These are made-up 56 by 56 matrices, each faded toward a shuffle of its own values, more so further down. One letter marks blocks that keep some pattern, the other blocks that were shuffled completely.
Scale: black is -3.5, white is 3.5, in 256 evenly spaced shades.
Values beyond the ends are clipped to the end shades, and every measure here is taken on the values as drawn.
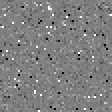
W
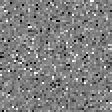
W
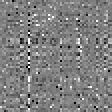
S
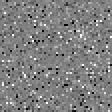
W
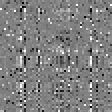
S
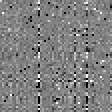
S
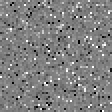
W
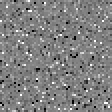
W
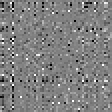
S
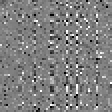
S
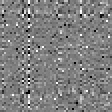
S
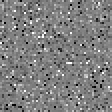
W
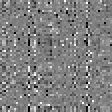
S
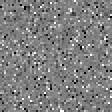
W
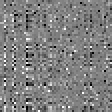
S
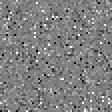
W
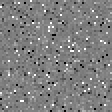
W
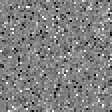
W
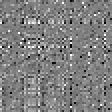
S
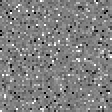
W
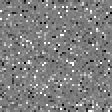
W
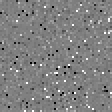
W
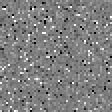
W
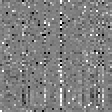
S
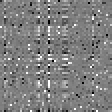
S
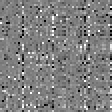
S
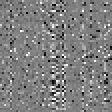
S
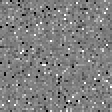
W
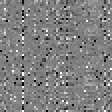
S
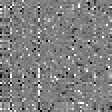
S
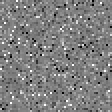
W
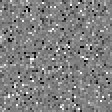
W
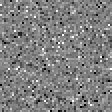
W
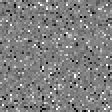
W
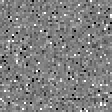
W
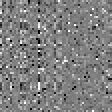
S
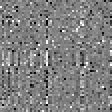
S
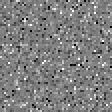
W
